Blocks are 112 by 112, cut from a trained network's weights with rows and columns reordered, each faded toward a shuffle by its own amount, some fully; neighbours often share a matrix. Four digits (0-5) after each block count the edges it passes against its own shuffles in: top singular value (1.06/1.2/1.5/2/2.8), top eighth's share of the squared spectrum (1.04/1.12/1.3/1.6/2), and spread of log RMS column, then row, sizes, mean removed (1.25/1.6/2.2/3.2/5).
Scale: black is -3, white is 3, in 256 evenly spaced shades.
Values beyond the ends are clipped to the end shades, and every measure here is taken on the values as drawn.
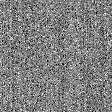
2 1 0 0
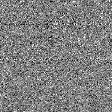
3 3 1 3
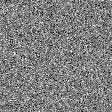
0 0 0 0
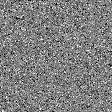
0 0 0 0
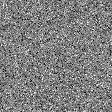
0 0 0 0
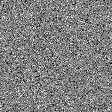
0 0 0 0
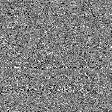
2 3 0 3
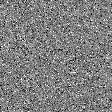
0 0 0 0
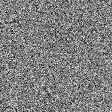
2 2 0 0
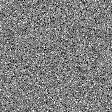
1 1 0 0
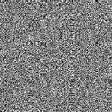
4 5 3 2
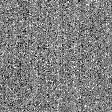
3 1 0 1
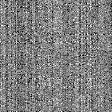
4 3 2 3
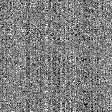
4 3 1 3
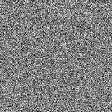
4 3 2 2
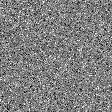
0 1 0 0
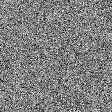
1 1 0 0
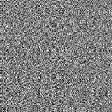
4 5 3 2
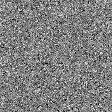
2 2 0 0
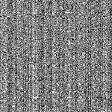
4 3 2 3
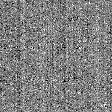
3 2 0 2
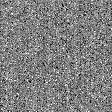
2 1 0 1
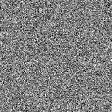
3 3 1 0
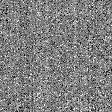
2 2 0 1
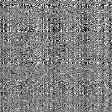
4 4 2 4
